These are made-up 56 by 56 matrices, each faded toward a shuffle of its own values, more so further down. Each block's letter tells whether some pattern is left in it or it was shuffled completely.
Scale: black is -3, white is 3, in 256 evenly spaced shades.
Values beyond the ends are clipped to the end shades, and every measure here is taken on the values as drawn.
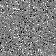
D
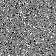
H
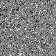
D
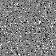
D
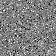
H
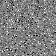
D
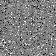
D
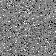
D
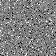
H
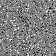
H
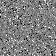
H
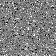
D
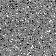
D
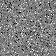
H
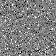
D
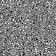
D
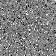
D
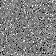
D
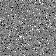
H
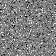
H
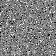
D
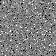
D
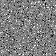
D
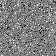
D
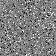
D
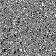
D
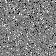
H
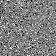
D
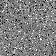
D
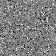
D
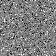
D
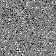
D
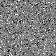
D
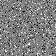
H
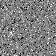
H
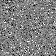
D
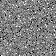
H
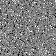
H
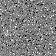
H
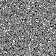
H
